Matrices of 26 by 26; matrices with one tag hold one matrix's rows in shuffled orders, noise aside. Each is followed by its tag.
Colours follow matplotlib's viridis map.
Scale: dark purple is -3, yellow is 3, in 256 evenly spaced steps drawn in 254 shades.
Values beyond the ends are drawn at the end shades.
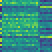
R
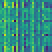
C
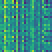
C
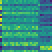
R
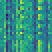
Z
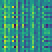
C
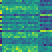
R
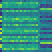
R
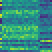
R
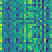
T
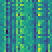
Z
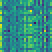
T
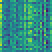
T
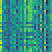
T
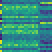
R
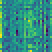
T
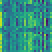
T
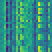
Z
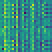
C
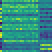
R
